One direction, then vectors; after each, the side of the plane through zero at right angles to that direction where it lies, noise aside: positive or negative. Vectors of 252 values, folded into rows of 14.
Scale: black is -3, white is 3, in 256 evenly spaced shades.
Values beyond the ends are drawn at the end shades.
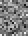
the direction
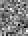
positive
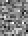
negative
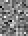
positive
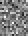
negative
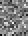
negative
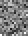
positive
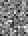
negative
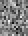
positive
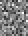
positive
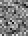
positive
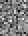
negative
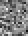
negative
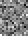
positive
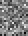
negative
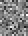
positive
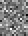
negative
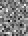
negative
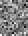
positive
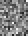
negative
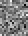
positive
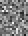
negative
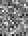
negative
